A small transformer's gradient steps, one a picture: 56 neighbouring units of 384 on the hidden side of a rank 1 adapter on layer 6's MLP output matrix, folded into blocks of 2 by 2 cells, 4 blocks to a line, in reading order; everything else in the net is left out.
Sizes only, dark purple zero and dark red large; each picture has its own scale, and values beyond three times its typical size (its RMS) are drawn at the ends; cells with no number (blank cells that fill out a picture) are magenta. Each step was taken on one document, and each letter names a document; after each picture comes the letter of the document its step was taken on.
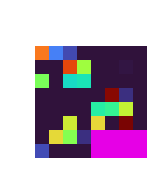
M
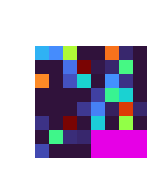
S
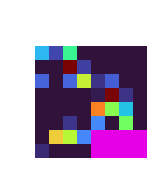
M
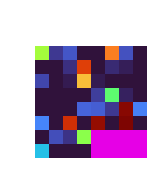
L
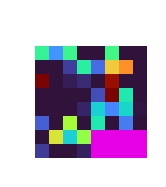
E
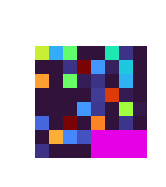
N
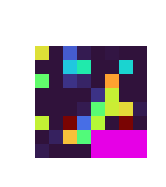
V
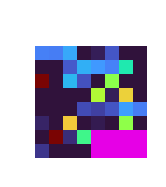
E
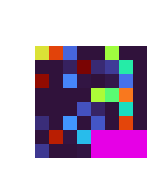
N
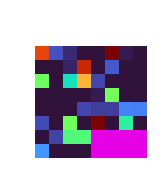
L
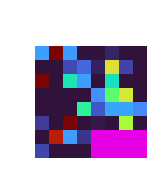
E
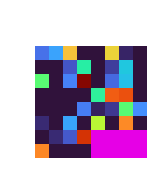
S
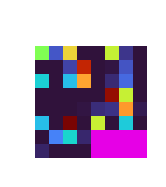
S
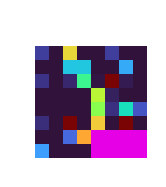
V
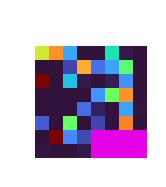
N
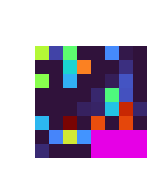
S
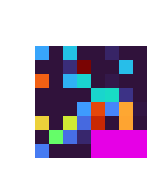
V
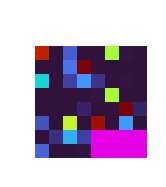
L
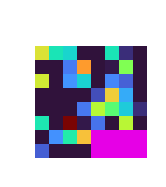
S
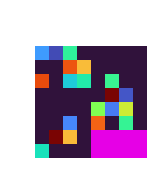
M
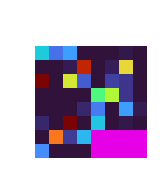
N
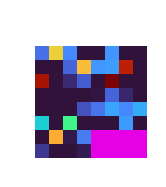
E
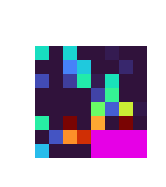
V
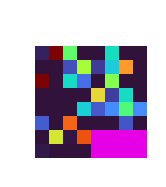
E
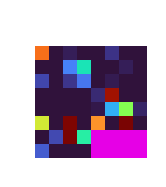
V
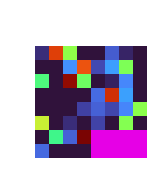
S
